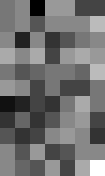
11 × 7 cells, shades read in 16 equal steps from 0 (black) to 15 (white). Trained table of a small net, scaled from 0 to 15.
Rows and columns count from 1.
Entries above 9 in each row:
0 1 0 3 1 0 1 0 0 0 2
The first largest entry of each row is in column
4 7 1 1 7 1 6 6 5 3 7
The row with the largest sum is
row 4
